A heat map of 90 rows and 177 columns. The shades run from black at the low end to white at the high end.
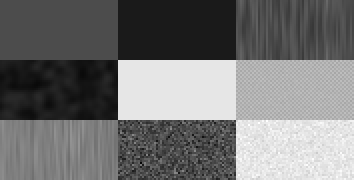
It is made of 3 by 3 panels. Panel 1,1: low, flat. Panel 1,2: very low, flat. Panel 1,3: low, streaked downward, faint in contrast. Panel 2,1: very low, blotchy, faint in contrast. Panel 2,2: very high, flat. Panel 2,3: high, checkered, faint in contrast. Panel 3,1: middling, streaked downward, faint in contrast. Panel 3,2: low, fine-grained. Panel 3,3: very high, fine-grained, faint in contrast.
